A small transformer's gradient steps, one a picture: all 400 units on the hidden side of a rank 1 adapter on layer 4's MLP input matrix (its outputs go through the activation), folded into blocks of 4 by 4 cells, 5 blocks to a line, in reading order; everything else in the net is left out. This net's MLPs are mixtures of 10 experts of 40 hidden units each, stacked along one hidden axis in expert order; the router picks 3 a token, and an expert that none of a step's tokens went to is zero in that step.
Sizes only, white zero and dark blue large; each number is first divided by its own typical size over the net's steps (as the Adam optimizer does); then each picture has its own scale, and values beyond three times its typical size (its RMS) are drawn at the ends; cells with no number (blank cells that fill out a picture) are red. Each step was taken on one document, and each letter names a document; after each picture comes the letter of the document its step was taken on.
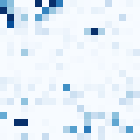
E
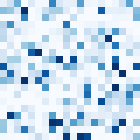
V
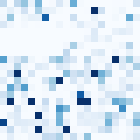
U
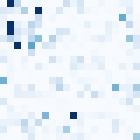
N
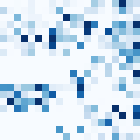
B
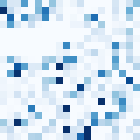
U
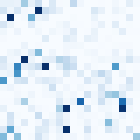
U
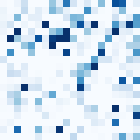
B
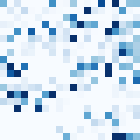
B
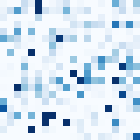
N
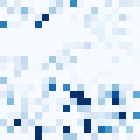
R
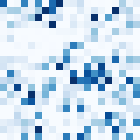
R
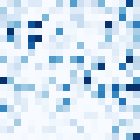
N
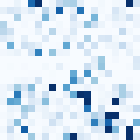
R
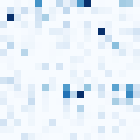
E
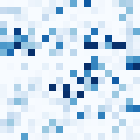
E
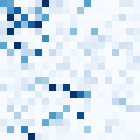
E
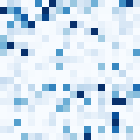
E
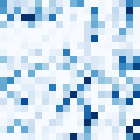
R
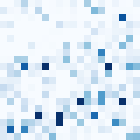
U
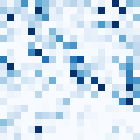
N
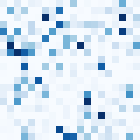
E
